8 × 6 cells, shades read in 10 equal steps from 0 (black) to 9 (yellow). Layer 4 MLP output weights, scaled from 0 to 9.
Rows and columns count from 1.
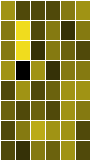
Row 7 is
3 5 7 6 6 3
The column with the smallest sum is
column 4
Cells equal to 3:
13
